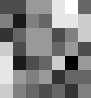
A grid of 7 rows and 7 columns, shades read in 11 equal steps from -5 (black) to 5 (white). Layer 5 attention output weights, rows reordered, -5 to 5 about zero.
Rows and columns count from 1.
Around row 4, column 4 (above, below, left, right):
1 -1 1 -1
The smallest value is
-5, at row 5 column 6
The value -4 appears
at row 2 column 2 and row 5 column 2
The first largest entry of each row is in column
6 5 7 1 1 1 1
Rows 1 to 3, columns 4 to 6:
1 4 5 / -1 4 4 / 1 -2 0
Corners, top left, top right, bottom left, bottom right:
-2 -1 3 0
